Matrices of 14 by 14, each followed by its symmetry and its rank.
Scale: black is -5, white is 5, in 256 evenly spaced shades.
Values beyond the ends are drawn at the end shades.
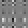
neither, rank one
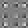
symmetric, rank one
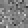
antisymmetric, full rank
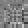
antisymmetric, rank two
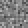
antisymmetric, full rank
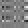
neither, rank one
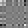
symmetric, rank one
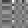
neither, rank one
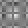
symmetric, rank one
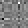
antisymmetric, rank two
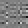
neither, rank two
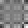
symmetric, rank one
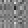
neither, rank two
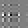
neither, rank one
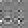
neither, rank two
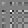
symmetric, rank one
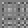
symmetric, rank one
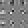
antisymmetric, rank two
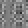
neither, rank two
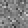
antisymmetric, full rank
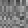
neither, rank two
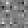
antisymmetric, rank two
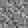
antisymmetric, full rank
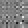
antisymmetric, rank two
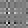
neither, rank one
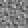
antisymmetric, full rank
